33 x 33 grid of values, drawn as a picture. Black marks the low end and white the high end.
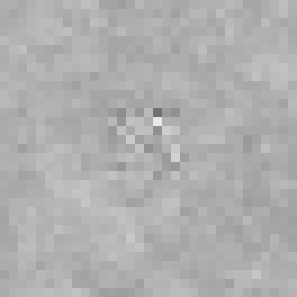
Odd rows or columns: none. Histogram: heavy tails on both sides. Roughest part: centre. Average level on the scale: 70%. Odd patch: rougher, in the centre.
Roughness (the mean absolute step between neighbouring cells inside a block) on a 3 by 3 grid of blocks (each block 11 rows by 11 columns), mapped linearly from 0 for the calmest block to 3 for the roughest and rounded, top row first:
000 | 030 | 000
